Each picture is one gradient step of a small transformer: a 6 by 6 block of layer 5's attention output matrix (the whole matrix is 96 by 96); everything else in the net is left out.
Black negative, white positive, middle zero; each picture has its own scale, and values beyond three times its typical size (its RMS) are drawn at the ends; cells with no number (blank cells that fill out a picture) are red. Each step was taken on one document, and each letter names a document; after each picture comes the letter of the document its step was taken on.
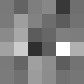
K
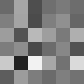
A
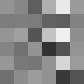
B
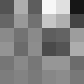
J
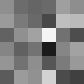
B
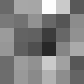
J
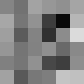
B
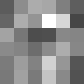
J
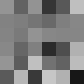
A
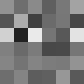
A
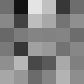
K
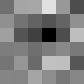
J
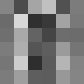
K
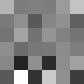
A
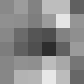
J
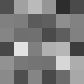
K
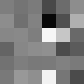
B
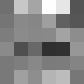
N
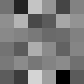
K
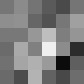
B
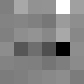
N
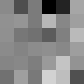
B
